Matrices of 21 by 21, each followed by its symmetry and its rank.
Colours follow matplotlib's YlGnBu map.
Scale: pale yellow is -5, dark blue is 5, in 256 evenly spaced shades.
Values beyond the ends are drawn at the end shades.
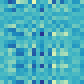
neither, rank two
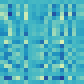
neither, rank two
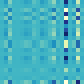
neither, rank one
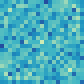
symmetric, full rank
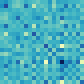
symmetric, rank three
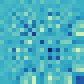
symmetric, rank three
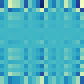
neither, rank one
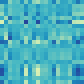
neither, rank two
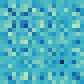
symmetric, rank three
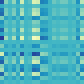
neither, rank one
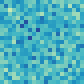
symmetric, full rank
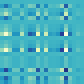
neither, rank one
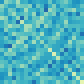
symmetric, full rank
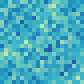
symmetric, full rank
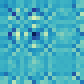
symmetric, rank three
